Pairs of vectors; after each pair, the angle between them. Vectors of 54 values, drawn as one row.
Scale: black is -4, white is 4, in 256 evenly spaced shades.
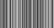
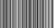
nearly parallel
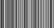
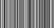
nearly opposite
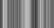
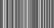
partly aligned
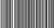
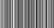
nearly parallel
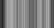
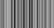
orthogonal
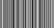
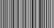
nearly parallel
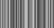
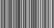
orthogonal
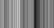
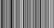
orthogonal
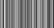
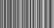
partly opposed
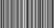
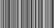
partly aligned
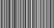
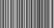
nearly opposite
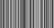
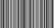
nearly parallel
